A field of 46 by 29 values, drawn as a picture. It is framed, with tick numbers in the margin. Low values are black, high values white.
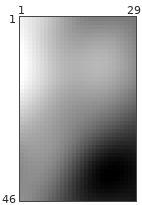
Odd rows or columns: none. Mirror symmetry: none. Stripes: none. Ninth with the lowest average: bottom right. Grain: smooth. Slope: up to the top left. Ninth with the highest average: top left.
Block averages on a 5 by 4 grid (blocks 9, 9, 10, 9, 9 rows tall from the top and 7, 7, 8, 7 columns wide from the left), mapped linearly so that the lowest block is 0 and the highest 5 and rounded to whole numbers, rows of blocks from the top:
5433 | 5443 | 4332 | 3311 | 3200
